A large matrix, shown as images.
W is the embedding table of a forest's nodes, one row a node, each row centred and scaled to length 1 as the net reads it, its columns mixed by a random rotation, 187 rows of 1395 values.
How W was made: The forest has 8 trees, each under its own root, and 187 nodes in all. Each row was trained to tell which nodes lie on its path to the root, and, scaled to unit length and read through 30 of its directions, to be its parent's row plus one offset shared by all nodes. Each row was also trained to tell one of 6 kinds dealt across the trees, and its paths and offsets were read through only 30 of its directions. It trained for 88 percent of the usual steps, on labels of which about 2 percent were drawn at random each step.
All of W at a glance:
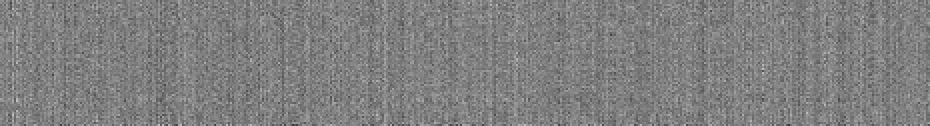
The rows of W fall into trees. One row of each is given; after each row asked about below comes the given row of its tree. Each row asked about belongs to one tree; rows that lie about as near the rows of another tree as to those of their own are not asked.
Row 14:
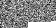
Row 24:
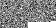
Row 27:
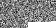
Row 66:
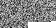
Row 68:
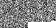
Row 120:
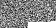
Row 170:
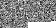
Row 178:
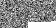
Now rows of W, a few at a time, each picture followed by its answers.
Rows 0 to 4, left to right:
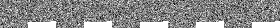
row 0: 24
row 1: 178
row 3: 120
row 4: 27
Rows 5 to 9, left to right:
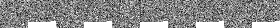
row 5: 178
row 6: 68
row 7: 14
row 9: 120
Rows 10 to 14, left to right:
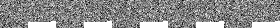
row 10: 66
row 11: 68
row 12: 68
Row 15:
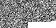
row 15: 120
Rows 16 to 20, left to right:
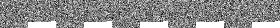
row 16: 27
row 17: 14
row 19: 178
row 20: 14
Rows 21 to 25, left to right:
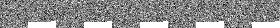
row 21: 120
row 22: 68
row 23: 27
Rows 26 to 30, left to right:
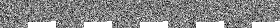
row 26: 27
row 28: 68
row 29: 178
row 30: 66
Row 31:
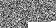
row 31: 178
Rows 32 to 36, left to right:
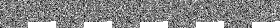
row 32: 170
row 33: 27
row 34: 27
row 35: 178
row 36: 170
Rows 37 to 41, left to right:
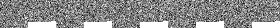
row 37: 27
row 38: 66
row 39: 68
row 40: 178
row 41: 66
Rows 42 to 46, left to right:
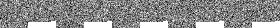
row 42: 14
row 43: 66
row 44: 27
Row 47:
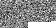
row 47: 68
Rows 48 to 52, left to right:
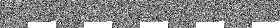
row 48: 68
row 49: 14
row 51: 27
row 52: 120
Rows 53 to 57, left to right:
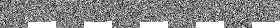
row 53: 14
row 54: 178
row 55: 178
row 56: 120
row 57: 66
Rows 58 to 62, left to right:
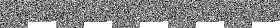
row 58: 178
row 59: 14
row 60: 27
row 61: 24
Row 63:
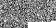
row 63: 68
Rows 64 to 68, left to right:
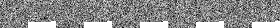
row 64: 178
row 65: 66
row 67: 14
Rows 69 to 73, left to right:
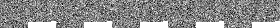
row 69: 170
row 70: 24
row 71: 178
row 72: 68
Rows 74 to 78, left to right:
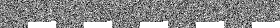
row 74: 170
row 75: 68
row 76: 14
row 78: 68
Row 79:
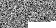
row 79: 178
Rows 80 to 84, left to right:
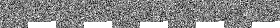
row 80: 68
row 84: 27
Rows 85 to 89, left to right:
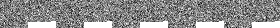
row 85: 170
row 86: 24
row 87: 178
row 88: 68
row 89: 68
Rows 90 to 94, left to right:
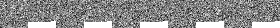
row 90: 170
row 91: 178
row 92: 178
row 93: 120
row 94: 24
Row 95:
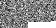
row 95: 14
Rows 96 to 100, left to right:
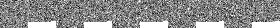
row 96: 68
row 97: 68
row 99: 66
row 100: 27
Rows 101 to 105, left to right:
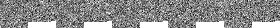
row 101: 120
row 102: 14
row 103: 68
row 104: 66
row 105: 178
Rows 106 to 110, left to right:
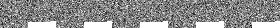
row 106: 24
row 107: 27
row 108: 14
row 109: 68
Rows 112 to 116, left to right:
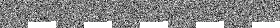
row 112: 178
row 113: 68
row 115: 68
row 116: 66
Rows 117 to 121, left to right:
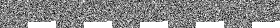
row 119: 120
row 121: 68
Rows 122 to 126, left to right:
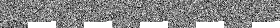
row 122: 66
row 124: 24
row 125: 178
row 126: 27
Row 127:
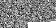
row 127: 68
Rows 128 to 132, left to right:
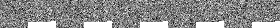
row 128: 120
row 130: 178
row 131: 14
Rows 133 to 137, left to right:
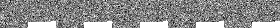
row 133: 120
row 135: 27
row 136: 14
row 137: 27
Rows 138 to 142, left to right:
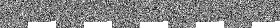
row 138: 120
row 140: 27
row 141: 27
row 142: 24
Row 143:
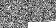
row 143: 120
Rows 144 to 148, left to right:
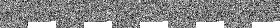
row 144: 120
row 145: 170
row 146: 68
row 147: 178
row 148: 178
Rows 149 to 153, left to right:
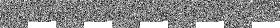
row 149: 178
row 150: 178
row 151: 120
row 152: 178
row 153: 68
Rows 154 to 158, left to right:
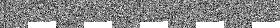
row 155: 66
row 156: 27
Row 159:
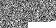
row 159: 120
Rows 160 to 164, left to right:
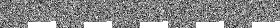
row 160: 170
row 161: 68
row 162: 120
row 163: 27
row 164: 66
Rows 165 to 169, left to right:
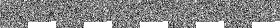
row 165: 178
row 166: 120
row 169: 170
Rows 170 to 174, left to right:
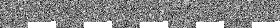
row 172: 68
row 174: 170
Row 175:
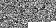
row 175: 27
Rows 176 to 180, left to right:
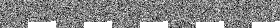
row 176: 178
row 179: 66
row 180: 68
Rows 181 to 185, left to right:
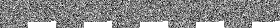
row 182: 24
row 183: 120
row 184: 120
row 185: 178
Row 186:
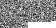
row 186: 66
